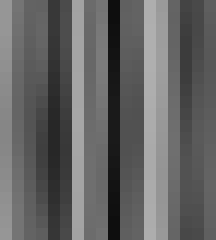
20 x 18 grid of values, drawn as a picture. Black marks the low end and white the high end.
Streaks run downward. Upright stripes repeat 3 times across the table. The values follow a bell shape.
